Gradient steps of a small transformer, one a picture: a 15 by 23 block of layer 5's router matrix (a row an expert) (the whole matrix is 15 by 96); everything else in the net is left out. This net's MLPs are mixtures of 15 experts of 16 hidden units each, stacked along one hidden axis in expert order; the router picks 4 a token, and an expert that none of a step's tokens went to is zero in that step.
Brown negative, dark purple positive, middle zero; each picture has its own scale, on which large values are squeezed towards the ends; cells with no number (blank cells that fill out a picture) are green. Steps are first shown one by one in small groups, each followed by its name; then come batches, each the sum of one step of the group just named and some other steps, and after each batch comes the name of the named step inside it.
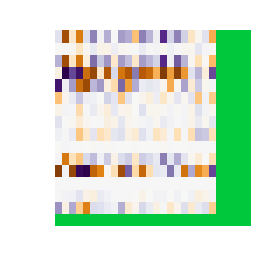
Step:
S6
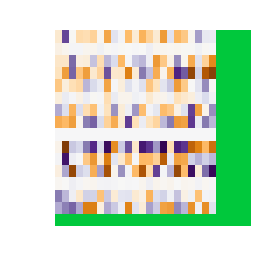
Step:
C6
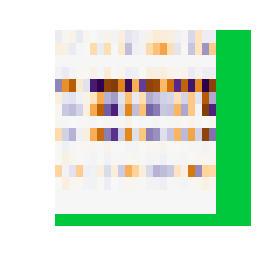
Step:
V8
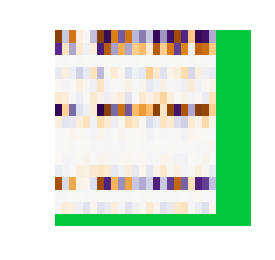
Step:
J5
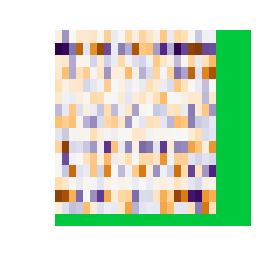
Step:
C6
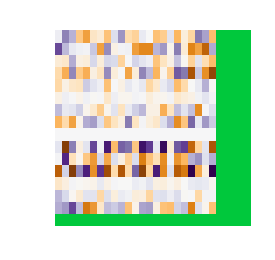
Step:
C6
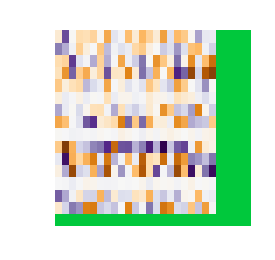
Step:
C6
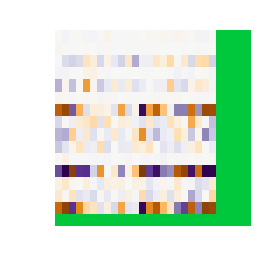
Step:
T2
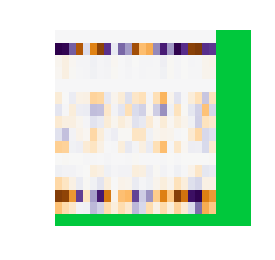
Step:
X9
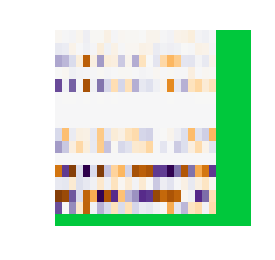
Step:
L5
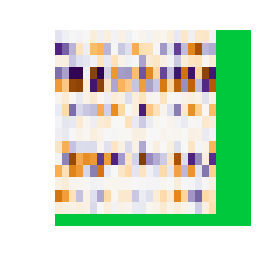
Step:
X9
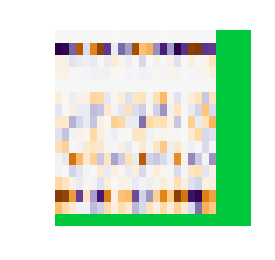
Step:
X9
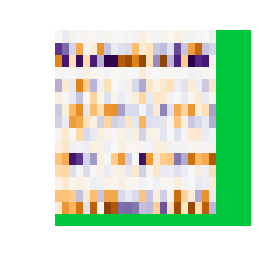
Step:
X9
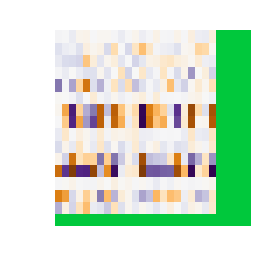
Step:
L5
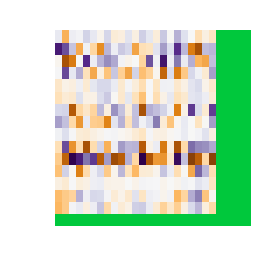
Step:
X9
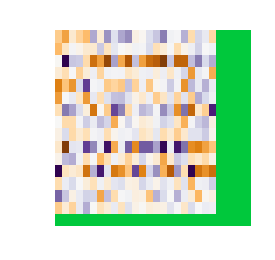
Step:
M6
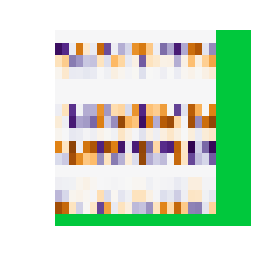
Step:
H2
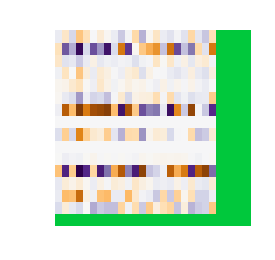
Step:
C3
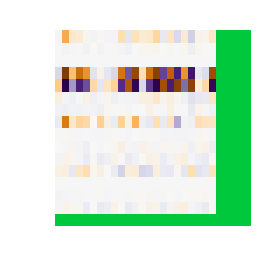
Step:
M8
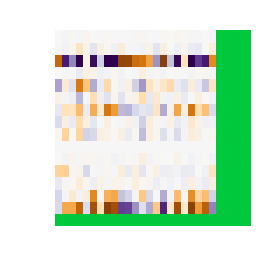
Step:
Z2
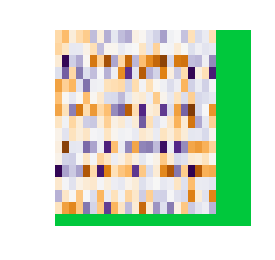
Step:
M6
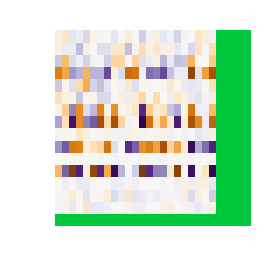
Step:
C3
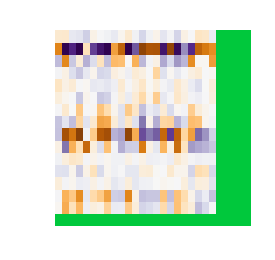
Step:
H2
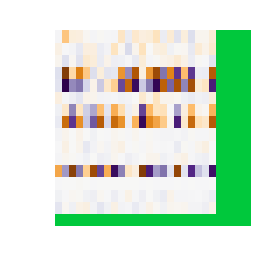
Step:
M8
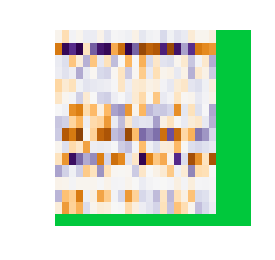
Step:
M6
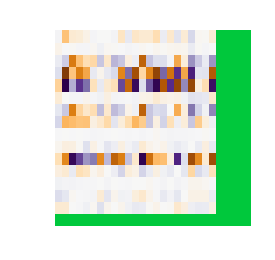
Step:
M8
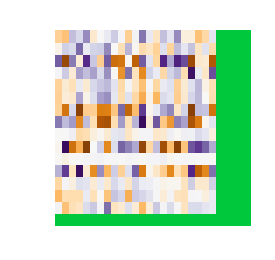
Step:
C3
